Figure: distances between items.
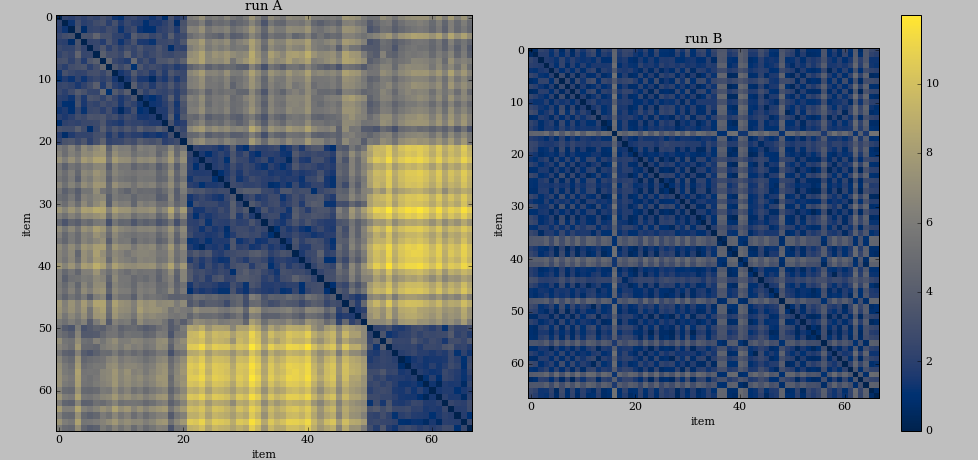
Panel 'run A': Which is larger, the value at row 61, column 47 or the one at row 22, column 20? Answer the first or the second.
the first
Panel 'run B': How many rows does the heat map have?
67
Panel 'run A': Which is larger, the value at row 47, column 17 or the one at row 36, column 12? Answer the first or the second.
the first
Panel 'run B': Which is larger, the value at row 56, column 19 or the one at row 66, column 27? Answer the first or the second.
the first
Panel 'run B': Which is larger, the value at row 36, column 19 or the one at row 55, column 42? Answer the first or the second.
the first
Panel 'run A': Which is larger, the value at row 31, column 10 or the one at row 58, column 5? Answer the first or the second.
the first
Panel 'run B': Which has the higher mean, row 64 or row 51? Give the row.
64
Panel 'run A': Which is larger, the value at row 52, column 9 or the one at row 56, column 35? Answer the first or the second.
the second
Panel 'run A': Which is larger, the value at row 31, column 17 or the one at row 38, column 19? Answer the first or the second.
the first
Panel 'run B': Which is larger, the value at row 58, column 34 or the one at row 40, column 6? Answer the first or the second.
the second
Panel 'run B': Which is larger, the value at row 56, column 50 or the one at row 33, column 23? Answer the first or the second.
the first
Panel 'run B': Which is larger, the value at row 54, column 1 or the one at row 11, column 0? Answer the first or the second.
the second
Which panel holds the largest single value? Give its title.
run A
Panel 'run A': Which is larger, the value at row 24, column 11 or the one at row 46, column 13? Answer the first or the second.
the second
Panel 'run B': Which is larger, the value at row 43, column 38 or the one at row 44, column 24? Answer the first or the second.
the second
